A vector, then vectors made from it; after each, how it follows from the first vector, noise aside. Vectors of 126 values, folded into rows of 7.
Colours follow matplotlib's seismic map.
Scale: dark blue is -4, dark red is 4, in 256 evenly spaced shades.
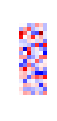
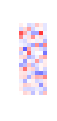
shrunk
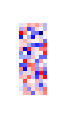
sign-scrambled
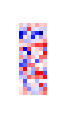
sign-scrambled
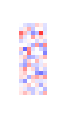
shrunk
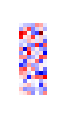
copied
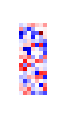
sign-scrambled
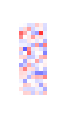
shrunk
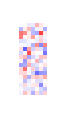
shrunk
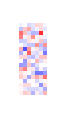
shrunk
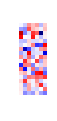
sign-scrambled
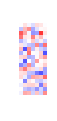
shrunk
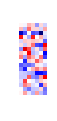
sign-scrambled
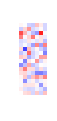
shrunk
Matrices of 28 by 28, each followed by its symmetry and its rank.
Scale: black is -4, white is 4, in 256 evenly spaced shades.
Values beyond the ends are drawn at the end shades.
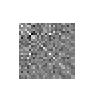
symmetric, rank five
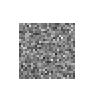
neither, full rank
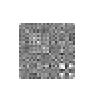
symmetric, rank five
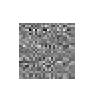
neither, rank five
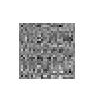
neither, rank five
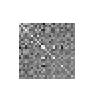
symmetric, rank five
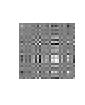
symmetric, rank two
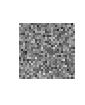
neither, full rank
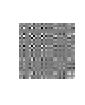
symmetric, rank two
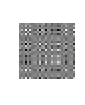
symmetric, rank two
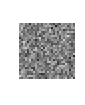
neither, full rank
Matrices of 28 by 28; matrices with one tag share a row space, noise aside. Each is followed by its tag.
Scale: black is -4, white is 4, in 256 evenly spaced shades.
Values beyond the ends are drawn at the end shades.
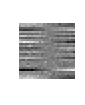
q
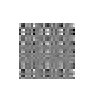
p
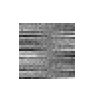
q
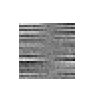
q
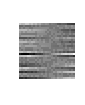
q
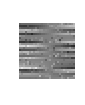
q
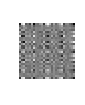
p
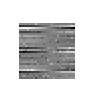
q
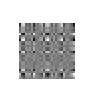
p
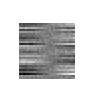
q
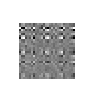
p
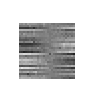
q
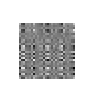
p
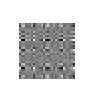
p
